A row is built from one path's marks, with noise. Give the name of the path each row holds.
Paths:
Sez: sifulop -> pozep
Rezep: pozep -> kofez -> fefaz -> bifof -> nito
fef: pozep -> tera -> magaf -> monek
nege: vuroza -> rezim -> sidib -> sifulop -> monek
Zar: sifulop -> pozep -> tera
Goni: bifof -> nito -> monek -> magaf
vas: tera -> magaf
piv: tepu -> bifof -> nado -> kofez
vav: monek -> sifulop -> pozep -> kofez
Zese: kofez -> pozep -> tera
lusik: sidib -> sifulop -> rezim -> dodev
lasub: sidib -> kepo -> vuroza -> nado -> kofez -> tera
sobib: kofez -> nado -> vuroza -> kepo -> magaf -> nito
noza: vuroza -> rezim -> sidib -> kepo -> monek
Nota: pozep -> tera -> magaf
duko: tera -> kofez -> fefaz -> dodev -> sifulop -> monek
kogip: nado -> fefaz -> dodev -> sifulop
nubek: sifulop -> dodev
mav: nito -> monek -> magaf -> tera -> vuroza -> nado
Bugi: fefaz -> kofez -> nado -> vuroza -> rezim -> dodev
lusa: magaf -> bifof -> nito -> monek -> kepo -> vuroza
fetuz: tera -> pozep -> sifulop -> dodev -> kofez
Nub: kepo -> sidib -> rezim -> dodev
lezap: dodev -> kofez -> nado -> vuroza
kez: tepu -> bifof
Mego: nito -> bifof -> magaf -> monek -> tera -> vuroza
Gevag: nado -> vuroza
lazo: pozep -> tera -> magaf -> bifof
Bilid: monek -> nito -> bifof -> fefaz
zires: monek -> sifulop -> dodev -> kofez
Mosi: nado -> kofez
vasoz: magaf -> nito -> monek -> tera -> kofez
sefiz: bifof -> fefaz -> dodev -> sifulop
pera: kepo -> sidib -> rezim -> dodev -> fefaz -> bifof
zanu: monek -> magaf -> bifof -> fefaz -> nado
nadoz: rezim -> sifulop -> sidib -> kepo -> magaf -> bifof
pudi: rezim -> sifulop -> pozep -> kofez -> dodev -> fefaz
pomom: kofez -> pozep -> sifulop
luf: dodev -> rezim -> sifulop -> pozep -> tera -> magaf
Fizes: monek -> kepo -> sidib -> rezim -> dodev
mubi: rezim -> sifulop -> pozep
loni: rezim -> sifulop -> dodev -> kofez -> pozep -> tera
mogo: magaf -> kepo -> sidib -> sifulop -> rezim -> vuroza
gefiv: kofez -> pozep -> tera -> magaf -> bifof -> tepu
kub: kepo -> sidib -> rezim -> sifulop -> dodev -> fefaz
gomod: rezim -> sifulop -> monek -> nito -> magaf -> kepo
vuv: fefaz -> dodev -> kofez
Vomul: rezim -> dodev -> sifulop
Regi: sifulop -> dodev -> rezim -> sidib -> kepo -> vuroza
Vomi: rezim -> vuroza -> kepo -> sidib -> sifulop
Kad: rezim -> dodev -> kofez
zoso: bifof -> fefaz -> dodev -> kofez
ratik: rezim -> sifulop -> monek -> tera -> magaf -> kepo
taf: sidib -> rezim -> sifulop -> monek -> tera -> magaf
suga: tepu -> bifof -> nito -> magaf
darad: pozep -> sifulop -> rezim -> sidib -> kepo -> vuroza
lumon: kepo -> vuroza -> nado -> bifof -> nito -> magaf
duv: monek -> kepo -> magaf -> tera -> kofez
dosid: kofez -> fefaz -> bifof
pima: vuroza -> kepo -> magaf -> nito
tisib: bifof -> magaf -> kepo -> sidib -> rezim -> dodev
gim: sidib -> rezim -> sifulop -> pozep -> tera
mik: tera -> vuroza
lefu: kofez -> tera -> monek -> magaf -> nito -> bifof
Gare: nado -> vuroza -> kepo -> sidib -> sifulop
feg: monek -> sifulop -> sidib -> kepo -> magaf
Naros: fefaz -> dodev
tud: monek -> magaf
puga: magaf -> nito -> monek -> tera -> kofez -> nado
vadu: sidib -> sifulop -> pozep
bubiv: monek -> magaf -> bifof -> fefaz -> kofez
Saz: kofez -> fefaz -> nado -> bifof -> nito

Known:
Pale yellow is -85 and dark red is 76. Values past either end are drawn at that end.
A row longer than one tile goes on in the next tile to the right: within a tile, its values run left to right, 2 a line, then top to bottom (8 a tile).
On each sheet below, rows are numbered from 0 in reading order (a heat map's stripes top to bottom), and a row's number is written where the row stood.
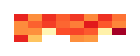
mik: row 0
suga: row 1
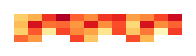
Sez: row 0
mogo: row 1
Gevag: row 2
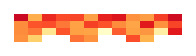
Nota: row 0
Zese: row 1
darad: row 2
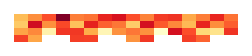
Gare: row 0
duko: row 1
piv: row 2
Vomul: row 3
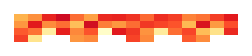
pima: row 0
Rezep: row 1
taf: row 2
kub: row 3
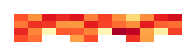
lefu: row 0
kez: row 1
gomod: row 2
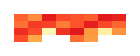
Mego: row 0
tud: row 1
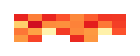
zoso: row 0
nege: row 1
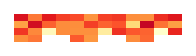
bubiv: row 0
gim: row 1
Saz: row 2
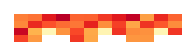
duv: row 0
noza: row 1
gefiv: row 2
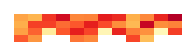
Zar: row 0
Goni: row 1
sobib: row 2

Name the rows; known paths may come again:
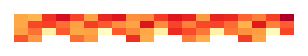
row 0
Zar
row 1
Zese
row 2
Vomi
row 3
fef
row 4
lasub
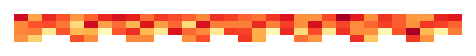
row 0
Nota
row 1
lezap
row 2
pera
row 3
sefiz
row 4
noza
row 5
vadu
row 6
mik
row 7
ratik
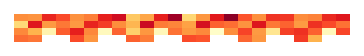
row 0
pudi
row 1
puga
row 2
pomom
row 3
vav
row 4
nadoz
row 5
mav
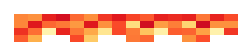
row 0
lusa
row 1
mogo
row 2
vuv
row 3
zoso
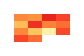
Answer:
loni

